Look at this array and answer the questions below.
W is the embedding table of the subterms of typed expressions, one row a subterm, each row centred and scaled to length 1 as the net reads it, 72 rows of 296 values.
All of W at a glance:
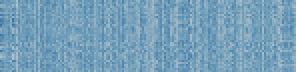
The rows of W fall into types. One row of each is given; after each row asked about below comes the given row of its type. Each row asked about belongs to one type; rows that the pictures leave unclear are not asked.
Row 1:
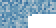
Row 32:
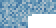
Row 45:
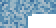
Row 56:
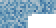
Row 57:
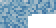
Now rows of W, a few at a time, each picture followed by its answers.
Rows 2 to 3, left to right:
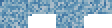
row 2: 32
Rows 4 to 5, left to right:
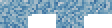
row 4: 57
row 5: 57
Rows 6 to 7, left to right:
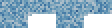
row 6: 32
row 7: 56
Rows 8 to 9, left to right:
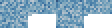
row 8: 56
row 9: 32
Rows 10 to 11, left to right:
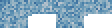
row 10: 45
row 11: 32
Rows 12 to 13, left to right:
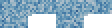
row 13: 56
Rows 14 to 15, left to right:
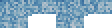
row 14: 1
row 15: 1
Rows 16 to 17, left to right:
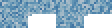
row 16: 32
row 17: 45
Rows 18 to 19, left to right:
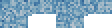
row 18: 45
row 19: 1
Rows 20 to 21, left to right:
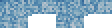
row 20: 1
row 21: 1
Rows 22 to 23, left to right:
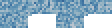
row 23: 1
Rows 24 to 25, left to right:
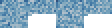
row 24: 56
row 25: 32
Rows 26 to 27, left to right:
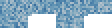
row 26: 56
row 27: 1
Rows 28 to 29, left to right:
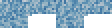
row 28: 1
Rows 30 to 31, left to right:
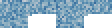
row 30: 1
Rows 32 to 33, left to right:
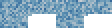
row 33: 1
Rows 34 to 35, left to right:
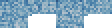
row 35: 32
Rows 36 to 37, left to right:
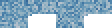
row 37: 32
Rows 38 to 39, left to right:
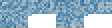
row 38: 57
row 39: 1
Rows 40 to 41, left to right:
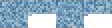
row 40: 32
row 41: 32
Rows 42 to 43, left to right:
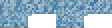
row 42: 45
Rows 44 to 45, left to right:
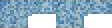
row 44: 45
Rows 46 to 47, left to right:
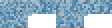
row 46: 56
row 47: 45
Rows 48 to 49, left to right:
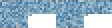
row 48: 32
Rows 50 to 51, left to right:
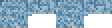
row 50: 32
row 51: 32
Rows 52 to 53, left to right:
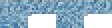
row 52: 57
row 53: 57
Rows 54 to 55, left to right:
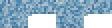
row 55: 57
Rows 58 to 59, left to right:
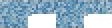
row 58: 57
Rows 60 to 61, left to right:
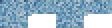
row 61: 56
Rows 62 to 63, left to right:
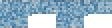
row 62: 1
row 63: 1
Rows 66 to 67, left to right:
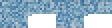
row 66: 32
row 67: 1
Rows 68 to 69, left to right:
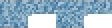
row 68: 45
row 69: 57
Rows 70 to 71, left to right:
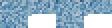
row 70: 57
